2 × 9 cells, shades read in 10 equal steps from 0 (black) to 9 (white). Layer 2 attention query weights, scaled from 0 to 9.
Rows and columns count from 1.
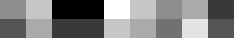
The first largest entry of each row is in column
5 8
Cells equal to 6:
3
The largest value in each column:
5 7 2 2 9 7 5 8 3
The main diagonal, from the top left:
5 6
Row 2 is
3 6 2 2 7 6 4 8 3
